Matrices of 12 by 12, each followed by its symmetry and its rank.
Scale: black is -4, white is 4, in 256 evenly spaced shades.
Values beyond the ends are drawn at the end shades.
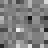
antisymmetric, rank two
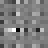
neither, rank two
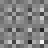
symmetric, rank one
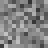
neither, full rank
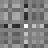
symmetric, rank one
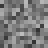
neither, full rank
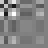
symmetric, rank one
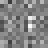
neither, rank two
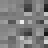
neither, rank two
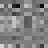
neither, rank two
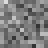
neither, full rank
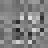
antisymmetric, rank two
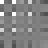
symmetric, rank one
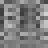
neither, rank two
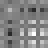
symmetric, rank one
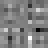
antisymmetric, rank two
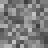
neither, full rank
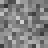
neither, full rank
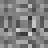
antisymmetric, rank two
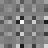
symmetric, rank one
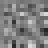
antisymmetric, rank two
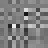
antisymmetric, rank two
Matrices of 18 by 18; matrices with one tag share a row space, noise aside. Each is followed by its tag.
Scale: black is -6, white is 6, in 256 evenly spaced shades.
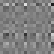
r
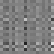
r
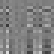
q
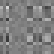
q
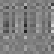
r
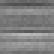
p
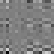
q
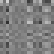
q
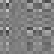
q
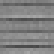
p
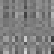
r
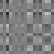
q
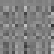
r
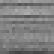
p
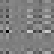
q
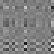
r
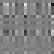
r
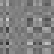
q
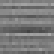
p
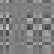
q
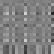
r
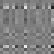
r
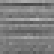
p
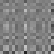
r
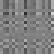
r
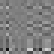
q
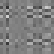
q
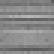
p
